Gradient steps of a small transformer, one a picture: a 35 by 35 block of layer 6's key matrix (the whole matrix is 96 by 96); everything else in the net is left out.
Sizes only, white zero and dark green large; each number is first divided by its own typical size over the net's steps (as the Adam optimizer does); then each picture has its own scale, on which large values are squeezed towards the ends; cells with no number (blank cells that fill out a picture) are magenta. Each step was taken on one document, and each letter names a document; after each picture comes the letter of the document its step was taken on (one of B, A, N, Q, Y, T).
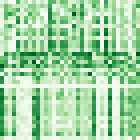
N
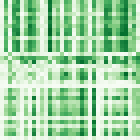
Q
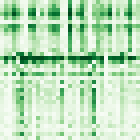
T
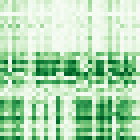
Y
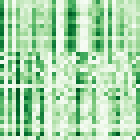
N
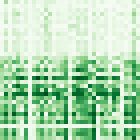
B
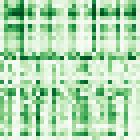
T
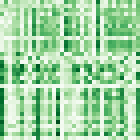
N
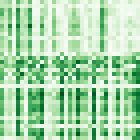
N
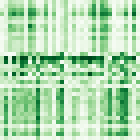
T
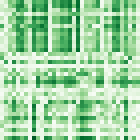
Y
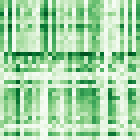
T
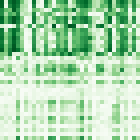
Y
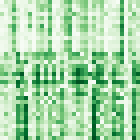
B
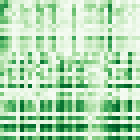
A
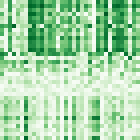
Y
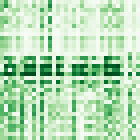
A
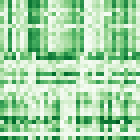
Y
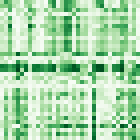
B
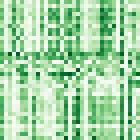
B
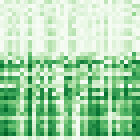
Q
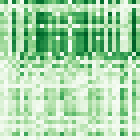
Q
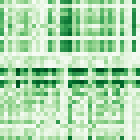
B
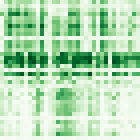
N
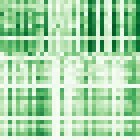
Q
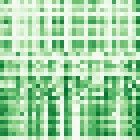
Q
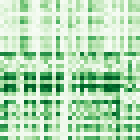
A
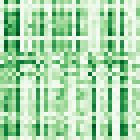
N
